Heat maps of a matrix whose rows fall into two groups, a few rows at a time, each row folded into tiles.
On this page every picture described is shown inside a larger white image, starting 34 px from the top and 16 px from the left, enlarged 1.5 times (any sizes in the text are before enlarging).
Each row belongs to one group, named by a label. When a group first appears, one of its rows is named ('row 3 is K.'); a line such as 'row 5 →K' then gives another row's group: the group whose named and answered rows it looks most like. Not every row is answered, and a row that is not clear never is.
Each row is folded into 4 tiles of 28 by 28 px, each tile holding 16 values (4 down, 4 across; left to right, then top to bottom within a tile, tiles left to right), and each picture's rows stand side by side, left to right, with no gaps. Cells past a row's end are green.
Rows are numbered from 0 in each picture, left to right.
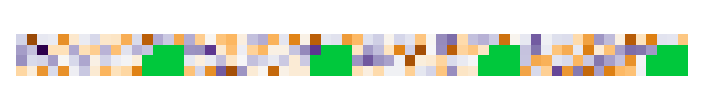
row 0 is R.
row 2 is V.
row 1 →R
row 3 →R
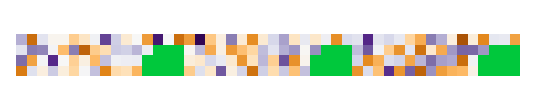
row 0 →R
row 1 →V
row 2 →R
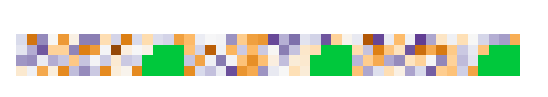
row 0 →R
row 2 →R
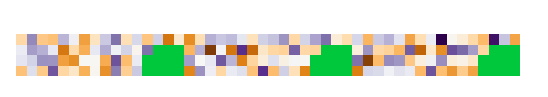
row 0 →V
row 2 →R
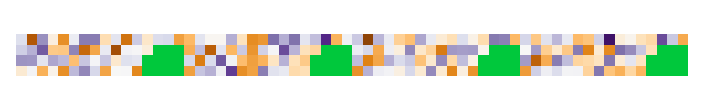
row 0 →R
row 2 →R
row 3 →R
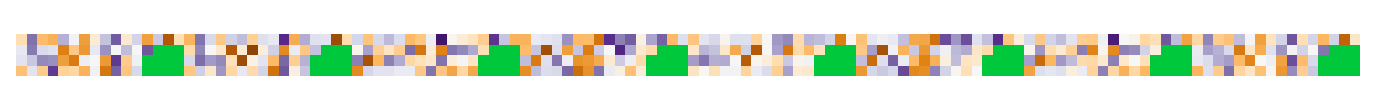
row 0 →V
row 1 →V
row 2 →R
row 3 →V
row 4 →V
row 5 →V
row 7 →V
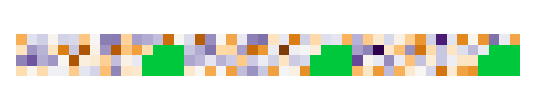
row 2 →R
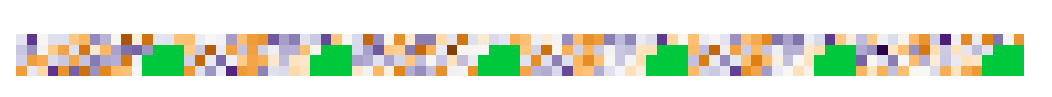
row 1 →V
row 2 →R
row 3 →V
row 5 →R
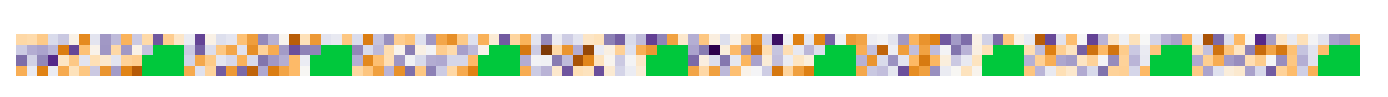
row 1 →R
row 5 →V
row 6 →R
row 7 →R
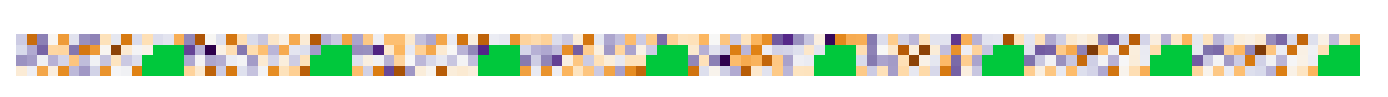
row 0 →R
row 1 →R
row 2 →R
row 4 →V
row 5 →V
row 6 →R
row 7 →R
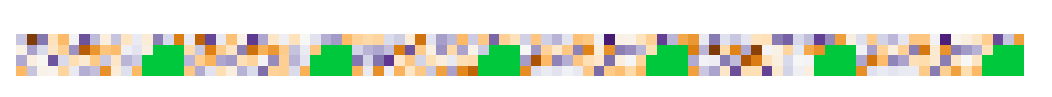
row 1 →R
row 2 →V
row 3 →R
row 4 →V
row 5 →R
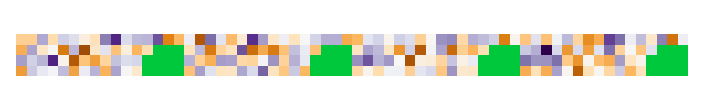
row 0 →V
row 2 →V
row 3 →V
